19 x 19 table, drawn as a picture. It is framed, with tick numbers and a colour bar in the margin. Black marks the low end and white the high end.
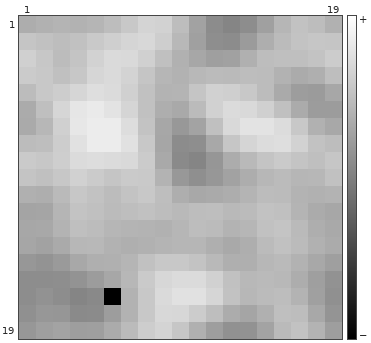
The ninth with the lowest average is the bottom left. On average the colour sits 70% of the way up the scale. The values are skewed, with a long tail toward low values. The field is mottled with small blotches. The bottom left is the roughest part. One lone cell stands out, far lower than its neighbours.
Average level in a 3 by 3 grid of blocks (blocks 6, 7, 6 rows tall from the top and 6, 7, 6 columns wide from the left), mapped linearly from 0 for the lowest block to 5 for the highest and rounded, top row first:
5 4 3
5 3 4
0 4 2
